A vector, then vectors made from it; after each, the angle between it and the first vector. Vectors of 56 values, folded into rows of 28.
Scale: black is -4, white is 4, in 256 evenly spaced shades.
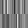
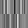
nearly parallel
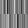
nearly opposite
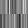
orthogonal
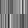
orthogonal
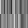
partly opposed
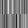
partly aligned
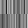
partly aligned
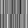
orthogonal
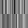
nearly parallel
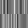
nearly opposite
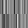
nearly parallel
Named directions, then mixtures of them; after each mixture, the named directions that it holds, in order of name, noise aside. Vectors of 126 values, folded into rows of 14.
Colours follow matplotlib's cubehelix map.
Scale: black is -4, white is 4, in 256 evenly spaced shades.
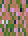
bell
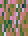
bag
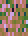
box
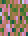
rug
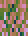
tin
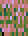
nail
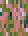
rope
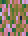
rug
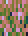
nail, rope, rug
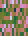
nail, rope, tin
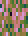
bag, bell, rope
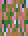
bag, bell, box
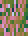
box, rope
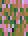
nail, rug, tin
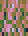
nail, rope, tin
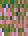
nail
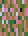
bag, bell, rug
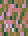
bag, tin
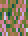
rope, tin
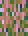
bell, box, rope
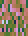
bell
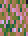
bell, rug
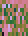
nail, rug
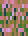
nail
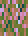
bag, bell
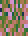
box, rope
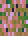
box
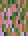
bag, nail, tin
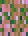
rug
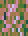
tin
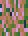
box, rope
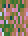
bell, box, nail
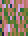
nail, rug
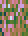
box, nail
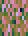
bell, nail, rug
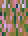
bag, box, nail
